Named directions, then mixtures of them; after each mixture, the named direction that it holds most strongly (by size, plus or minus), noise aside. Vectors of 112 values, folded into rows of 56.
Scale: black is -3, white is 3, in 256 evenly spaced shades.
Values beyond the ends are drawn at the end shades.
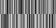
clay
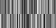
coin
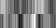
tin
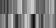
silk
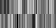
silk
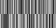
clay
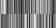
clay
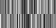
coin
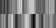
silk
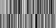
coin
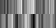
silk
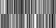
clay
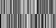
coin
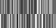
coin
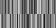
coin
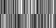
clay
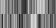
tin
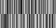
clay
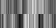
tin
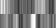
tin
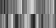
silk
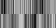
tin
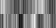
tin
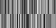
coin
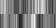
tin
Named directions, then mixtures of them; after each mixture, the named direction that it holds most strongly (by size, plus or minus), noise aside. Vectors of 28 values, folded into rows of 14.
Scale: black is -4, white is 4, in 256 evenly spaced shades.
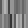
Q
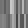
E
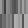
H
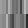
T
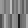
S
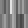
E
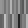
S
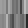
T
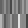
S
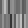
Q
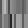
Q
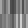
E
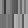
H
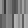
H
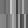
E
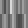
E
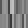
Q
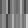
T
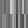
E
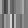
Q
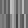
E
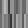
Q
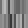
Q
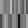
S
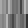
T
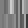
E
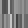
Q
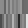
S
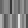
S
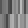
T
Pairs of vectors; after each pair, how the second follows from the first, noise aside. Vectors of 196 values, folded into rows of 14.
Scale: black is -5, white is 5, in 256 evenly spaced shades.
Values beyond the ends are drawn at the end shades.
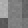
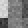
scaled up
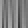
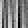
scaled up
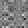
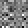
scaled up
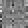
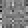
negated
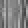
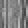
copied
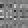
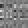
copied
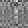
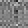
negated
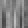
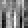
scaled up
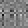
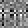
scaled up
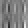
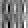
scaled up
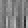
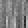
copied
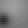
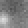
negated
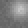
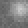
copied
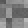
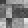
scaled up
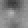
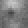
negated
